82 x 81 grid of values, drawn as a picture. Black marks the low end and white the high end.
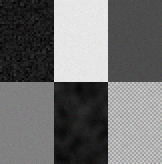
It is made of 2 by 3 panels. Panel 1,1: very low, fine-grained, faint in contrast. Panel 1,2: very high, flat. Panel 1,3: low, flat. Panel 2,1: middling, flat. Panel 2,2: very low, blotchy, faint in contrast. Panel 2,3: high, checkered.
